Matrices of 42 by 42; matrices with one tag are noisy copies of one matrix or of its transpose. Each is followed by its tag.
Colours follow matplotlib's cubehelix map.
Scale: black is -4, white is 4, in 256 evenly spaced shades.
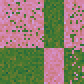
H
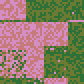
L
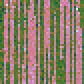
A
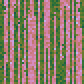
A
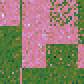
L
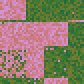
L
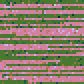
A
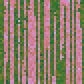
A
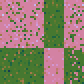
H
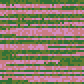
A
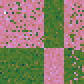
H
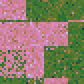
L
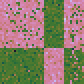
H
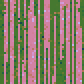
A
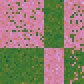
H
